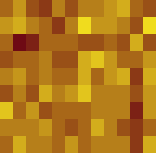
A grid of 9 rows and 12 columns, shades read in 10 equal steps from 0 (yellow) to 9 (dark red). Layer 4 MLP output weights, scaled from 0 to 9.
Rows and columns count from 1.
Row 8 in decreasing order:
7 6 6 5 5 5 4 4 4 4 3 2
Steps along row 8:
same same down up up down down up up up down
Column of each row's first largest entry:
4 5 2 1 11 1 11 11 11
